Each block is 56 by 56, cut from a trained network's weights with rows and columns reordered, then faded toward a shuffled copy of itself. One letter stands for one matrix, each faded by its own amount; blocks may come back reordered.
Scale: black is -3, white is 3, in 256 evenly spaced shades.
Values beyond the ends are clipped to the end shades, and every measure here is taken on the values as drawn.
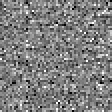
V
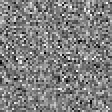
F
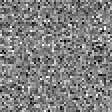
V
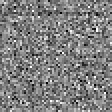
V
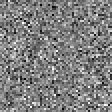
F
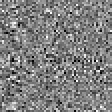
F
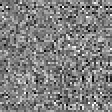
F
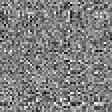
F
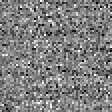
V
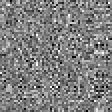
F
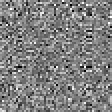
F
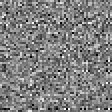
F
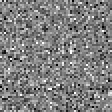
V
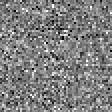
V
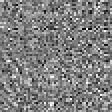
F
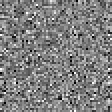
F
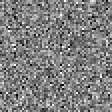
F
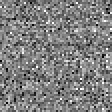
V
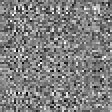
F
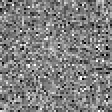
V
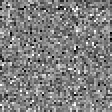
V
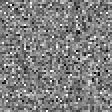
V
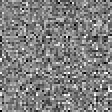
F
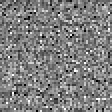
V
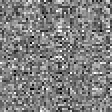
F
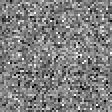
V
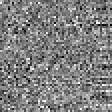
F
